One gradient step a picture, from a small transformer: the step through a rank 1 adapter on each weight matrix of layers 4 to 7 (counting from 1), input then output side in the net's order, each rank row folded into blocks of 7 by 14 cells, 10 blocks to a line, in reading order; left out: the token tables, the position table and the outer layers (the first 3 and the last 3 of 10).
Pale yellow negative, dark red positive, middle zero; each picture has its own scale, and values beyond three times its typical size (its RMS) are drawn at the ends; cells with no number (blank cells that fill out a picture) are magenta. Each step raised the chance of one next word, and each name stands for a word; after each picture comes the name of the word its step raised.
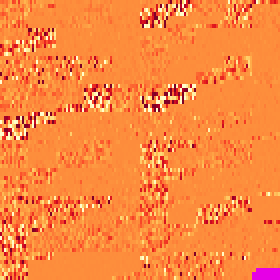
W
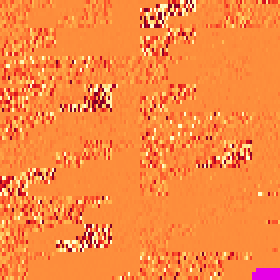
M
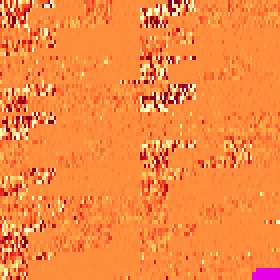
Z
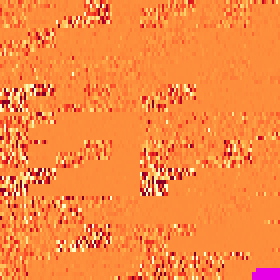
M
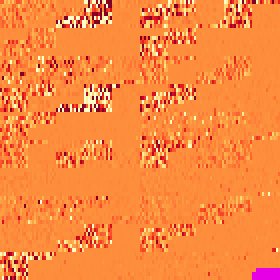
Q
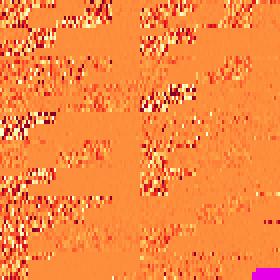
W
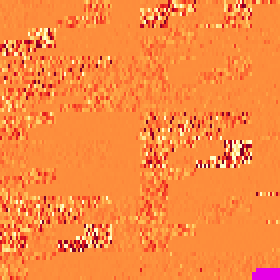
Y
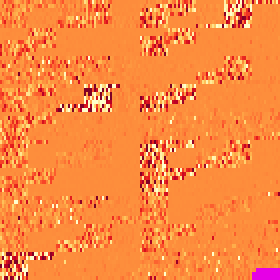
Q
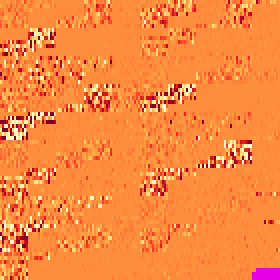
Z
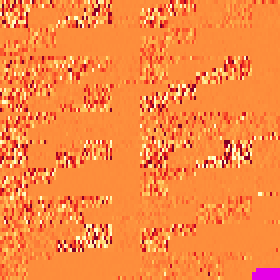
Y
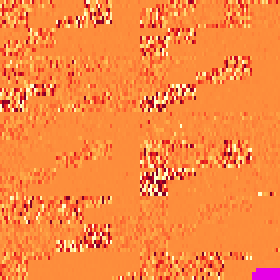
M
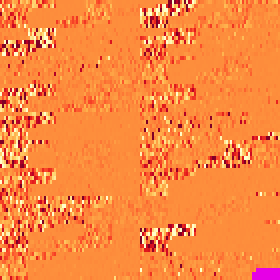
Z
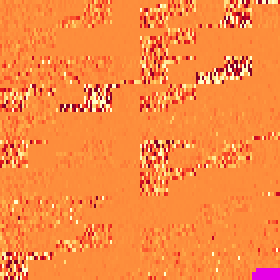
Q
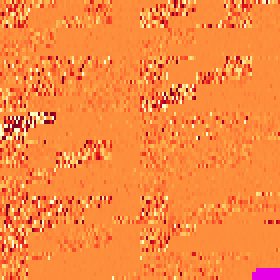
W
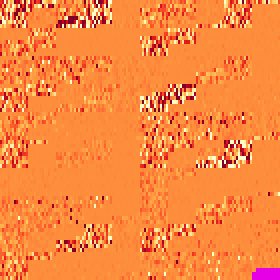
Y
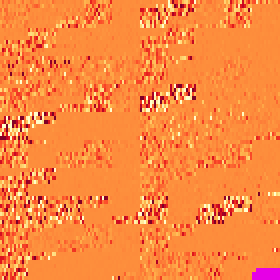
W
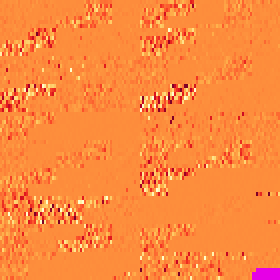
M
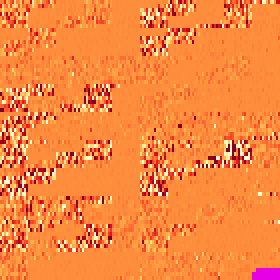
Z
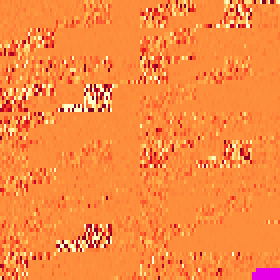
Q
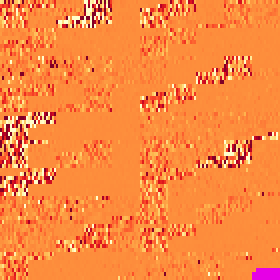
Z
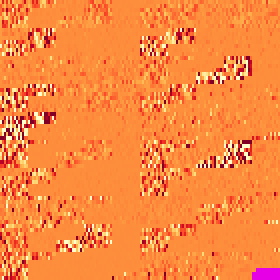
Z
